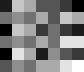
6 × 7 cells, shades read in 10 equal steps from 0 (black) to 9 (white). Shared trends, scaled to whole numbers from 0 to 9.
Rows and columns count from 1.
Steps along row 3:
up down down up down down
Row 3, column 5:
4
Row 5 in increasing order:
0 1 2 3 5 6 8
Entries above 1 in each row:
5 7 5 7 5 7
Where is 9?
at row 6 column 7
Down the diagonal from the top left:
1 5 6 6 5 8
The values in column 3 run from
4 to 6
